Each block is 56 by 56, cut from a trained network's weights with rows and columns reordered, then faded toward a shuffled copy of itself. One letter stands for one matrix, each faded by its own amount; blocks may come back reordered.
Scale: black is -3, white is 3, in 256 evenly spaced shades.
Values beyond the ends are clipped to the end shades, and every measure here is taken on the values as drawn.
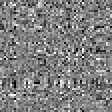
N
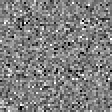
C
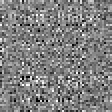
N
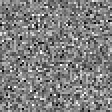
C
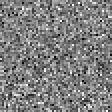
C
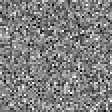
C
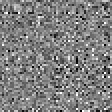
N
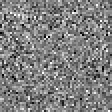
C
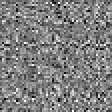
N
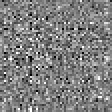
N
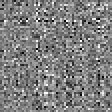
N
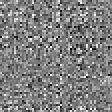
N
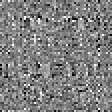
N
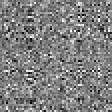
N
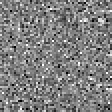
C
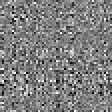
N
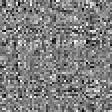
N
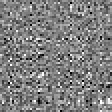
N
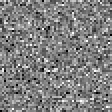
C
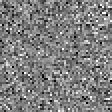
C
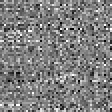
N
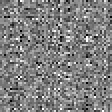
N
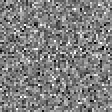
C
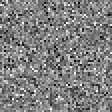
C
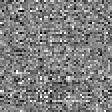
N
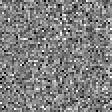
C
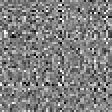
N
